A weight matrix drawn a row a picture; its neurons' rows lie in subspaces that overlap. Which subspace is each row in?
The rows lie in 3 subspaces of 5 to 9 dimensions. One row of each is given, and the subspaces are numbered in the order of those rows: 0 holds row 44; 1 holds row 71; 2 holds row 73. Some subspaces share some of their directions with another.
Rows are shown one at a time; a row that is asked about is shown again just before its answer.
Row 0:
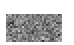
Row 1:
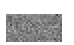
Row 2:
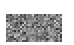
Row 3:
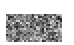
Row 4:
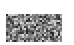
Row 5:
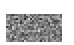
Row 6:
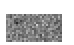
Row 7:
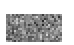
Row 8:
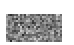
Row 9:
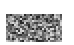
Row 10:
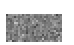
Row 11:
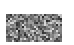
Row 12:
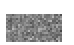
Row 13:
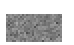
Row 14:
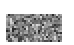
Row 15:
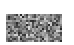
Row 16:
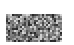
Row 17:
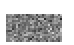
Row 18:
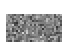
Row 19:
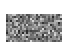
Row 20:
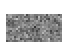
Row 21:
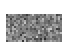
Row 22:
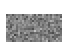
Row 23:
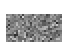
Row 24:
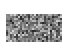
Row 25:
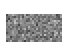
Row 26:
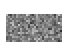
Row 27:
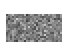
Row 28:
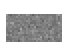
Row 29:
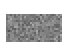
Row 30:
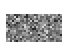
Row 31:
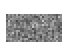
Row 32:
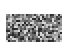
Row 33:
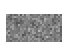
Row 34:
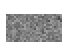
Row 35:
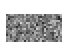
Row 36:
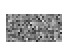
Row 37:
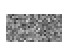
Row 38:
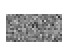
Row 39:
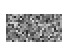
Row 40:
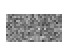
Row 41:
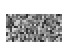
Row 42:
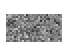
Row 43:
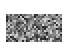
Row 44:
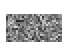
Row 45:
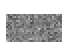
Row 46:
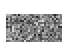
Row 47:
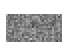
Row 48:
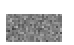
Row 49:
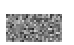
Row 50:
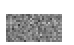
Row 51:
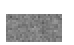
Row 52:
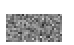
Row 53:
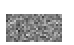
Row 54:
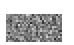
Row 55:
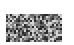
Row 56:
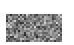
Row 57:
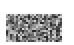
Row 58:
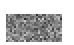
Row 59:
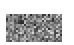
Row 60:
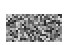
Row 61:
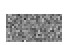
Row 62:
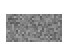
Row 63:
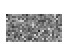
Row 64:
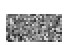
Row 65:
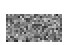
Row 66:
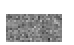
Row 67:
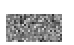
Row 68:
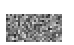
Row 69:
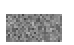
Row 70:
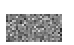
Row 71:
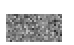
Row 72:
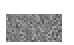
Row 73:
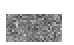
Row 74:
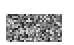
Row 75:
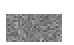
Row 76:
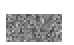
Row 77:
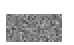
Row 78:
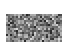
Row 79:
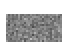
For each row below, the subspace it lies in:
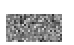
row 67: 2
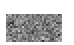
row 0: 0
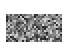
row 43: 2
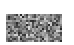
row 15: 2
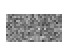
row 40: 1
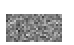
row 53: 1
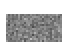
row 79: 0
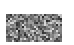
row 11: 1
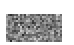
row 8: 0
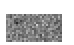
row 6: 0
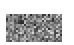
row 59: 2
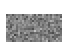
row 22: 2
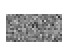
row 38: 0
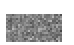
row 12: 2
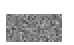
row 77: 2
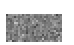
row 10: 2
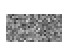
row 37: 1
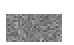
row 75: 2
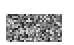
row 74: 1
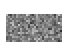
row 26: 0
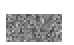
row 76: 0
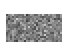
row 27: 1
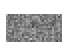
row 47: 0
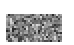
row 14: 2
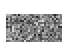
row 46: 0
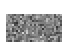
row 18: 2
